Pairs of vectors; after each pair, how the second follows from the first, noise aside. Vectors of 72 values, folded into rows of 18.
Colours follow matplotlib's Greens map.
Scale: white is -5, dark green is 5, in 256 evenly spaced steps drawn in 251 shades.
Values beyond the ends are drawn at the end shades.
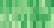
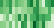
scaled up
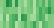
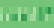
partly zeroed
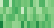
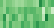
shuffled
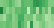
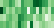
scaled up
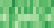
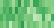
shuffled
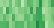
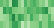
shuffled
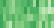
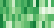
scaled up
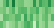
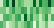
scaled up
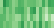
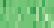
partly zeroed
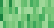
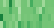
partly zeroed
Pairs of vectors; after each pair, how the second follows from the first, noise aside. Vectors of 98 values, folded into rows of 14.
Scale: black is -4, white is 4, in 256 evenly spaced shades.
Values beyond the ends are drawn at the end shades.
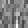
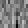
negated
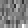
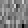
negated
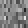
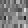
negated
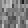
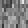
negated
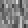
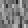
negated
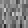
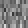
negated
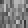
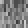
negated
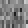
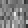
negated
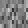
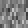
negated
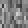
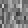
negated
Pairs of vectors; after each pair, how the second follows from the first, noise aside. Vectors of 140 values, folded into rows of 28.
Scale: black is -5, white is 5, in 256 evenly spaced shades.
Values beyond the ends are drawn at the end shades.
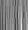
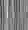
wrapped around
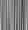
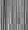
wrapped around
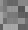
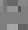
partly zeroed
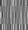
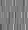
partly zeroed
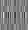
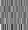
wrapped around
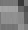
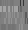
partly zeroed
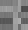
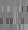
partly zeroed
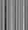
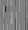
partly zeroed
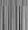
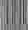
wrapped around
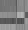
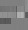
partly zeroed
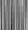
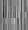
wrapped around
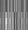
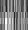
scaled up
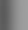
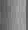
wrapped around
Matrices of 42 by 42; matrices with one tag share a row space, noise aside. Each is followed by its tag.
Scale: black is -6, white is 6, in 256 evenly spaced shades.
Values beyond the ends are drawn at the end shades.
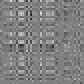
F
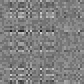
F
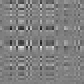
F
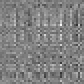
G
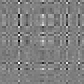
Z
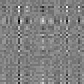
Z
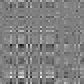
F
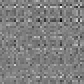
G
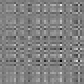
G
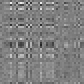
F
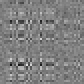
F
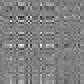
F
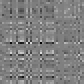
F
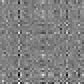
Z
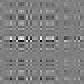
F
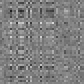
F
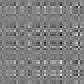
G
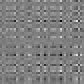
G
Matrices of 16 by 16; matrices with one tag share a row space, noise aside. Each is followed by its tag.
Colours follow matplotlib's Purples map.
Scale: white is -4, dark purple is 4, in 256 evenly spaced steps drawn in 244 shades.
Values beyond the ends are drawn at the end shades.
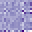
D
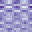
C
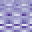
C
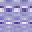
C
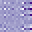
D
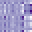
D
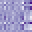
D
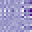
D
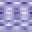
C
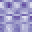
C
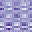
C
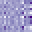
D
